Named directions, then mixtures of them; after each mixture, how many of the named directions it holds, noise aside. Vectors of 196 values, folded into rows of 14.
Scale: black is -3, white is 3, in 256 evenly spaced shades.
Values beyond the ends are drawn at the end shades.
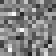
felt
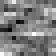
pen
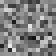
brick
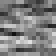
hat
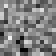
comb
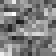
two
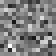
one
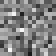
one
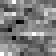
one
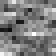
one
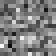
three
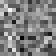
two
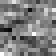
two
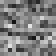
two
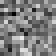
three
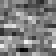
two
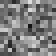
two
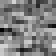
three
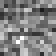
three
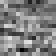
three
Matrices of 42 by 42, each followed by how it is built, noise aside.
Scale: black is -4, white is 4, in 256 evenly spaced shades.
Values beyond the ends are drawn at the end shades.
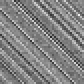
Toeplitz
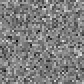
noise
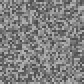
noise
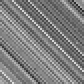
Toeplitz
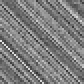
Toeplitz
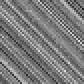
Toeplitz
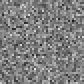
noise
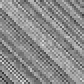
Toeplitz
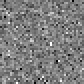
noise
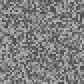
noise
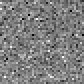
noise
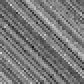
Toeplitz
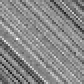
Toeplitz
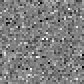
noise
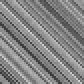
Toeplitz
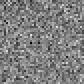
noise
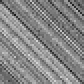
Toeplitz
